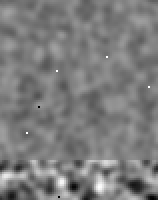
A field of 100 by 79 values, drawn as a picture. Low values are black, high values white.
Seam: horizontal, 80% of the way down, the top part calmer. Histogram: heavy tails on both sides. Average level on the scale: 50%. Grain: blotchy. Lone odd cells: 6, 4 higher and 2 lower than their neighbours. Slope: none.
